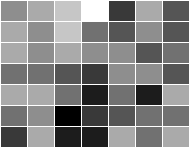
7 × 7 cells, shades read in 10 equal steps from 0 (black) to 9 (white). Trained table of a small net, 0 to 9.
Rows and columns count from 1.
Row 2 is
6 5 7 4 3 5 3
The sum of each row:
38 33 34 26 28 22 26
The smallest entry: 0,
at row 6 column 3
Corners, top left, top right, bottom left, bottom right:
5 3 2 6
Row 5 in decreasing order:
6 6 6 4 4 1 1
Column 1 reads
5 6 6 4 6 4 2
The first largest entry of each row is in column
4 3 1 5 1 2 2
